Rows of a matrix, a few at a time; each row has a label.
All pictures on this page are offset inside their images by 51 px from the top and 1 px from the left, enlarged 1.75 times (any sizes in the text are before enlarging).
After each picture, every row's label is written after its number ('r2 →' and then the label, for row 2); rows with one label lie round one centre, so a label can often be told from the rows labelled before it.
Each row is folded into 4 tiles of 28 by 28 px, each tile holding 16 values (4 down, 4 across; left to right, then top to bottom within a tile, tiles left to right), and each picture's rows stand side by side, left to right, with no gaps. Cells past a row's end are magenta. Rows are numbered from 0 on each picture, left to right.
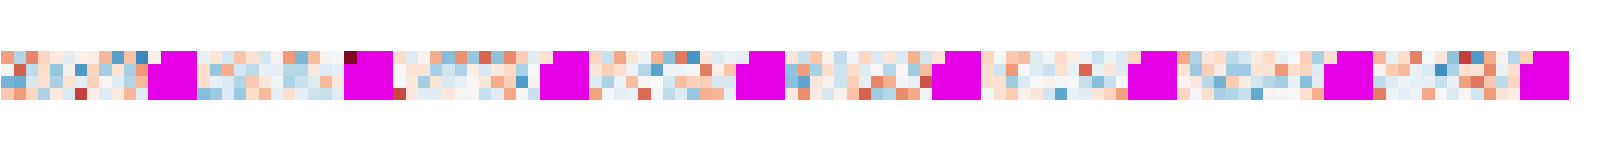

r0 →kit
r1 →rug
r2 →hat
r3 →hat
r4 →kit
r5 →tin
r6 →tin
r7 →hat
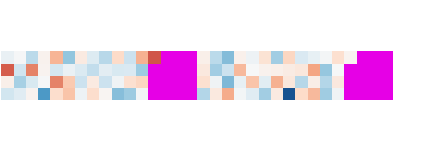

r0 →rug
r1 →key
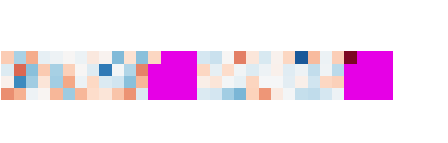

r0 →kit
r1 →rug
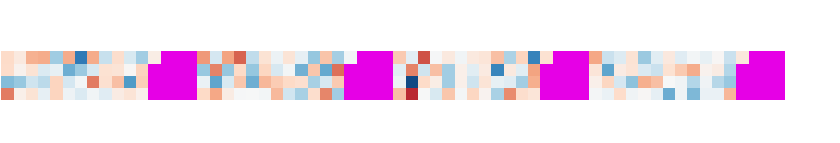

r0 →hat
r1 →kit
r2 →kit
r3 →tin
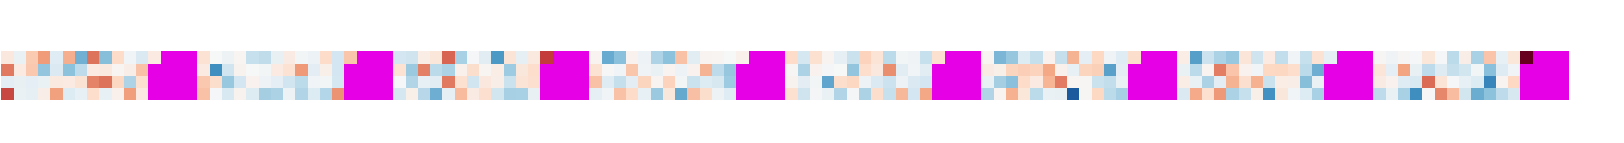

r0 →hat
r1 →tin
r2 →rug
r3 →key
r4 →tin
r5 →key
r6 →key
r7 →rug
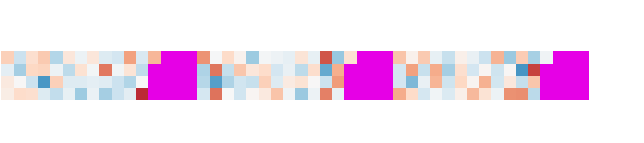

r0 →tin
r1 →kit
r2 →kit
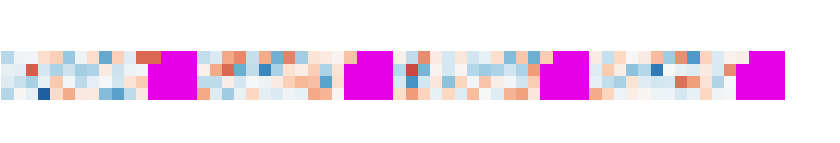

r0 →rug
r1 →hat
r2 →kit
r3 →hat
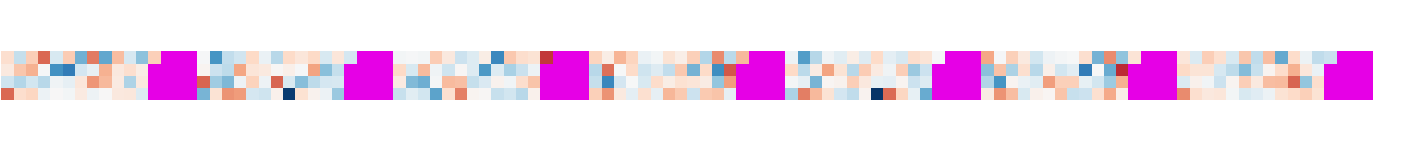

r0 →hat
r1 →key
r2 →rug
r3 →kit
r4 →key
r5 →kit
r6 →hat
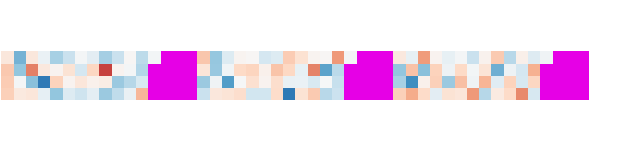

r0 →tin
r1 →key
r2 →kit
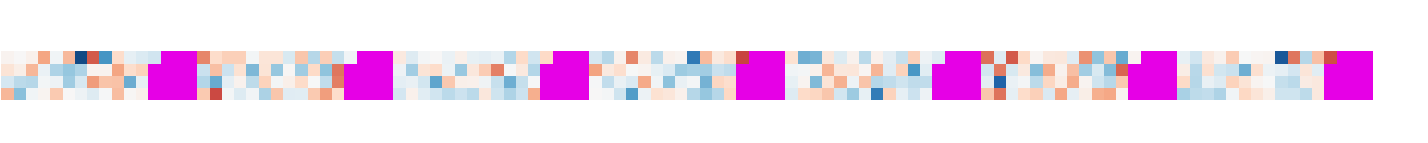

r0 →hat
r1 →kit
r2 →tin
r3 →rug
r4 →key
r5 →kit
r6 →rug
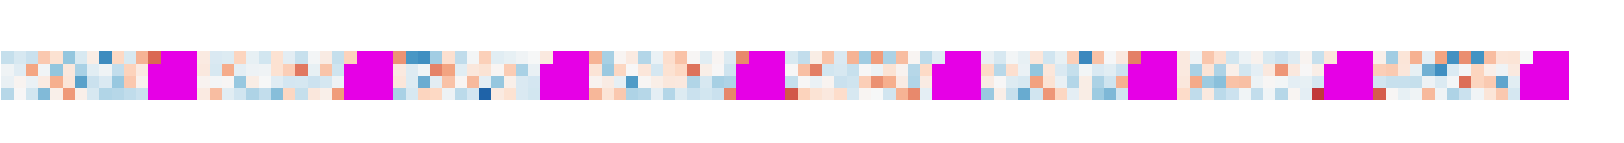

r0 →rug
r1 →tin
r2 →key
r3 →tin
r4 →hat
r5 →rug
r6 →tin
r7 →hat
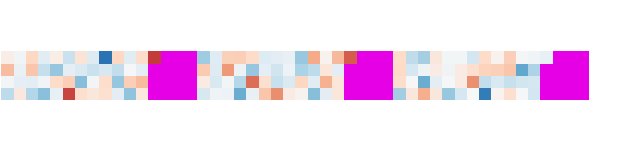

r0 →rug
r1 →rug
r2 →key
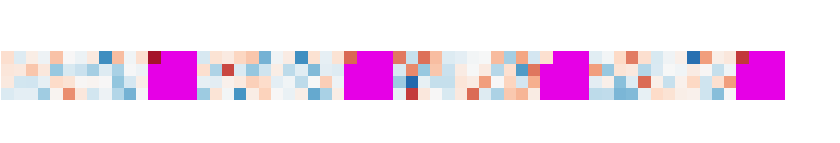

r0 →rug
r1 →rug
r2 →kit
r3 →rug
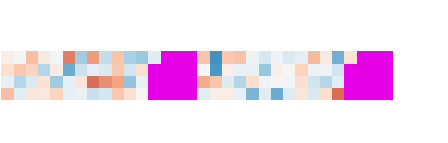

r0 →hat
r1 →tin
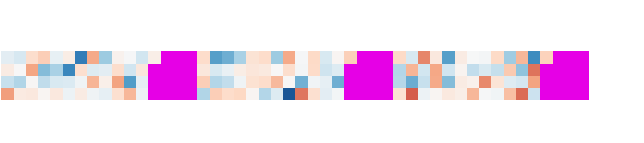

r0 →hat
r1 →key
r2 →kit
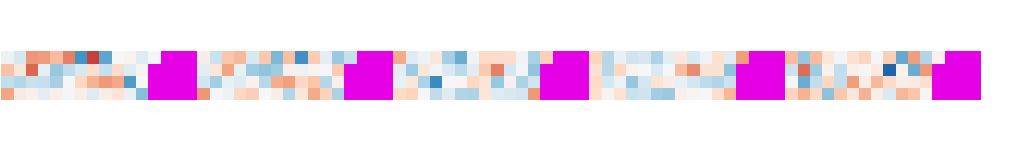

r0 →hat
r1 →hat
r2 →tin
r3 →tin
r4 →kit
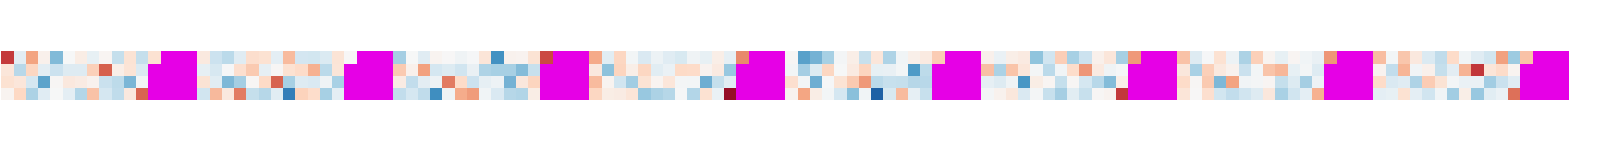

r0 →tin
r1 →key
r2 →rug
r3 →tin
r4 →key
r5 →tin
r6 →tin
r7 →tin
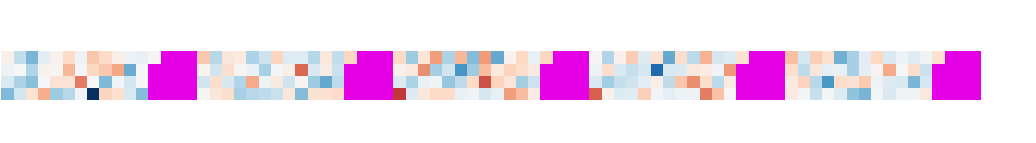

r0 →key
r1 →tin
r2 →hat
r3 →hat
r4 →tin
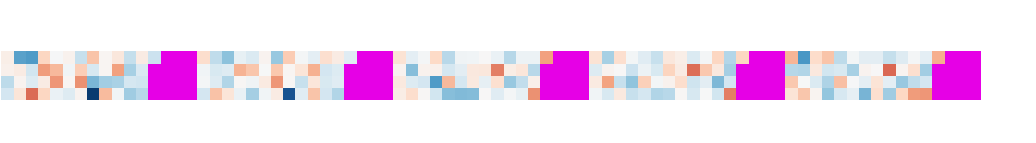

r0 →key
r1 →key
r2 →tin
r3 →tin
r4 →tin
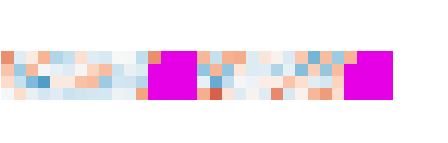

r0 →tin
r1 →kit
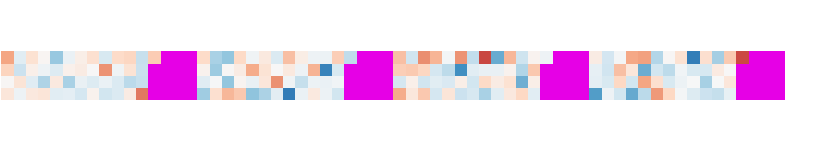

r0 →tin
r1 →key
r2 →hat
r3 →rug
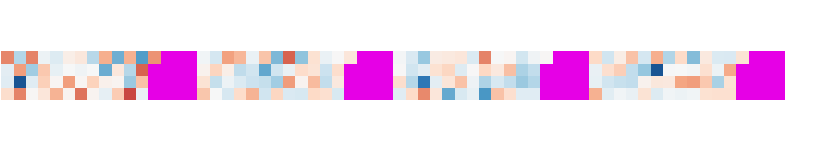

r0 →kit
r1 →hat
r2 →key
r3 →hat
